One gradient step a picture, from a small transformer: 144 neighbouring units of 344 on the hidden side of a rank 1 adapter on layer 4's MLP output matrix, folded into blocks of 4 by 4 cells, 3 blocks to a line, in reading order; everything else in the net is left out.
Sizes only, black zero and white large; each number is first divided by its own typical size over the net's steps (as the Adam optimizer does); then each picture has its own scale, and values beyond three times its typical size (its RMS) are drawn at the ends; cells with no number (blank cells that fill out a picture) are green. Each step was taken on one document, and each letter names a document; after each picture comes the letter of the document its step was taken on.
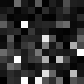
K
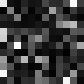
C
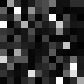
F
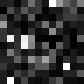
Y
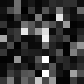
K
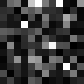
Y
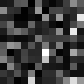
C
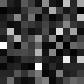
C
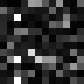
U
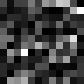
Y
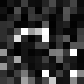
K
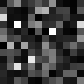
F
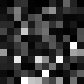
K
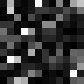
U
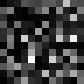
Y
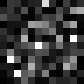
Y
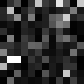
U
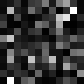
Y
